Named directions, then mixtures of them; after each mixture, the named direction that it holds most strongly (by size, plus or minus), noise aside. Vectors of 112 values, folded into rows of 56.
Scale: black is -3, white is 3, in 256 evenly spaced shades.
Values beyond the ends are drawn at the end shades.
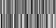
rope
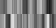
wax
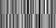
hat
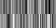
wax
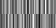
hat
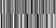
rope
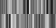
wax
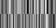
hat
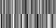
rope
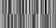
hat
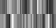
wax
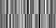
hat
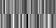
rope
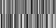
rope
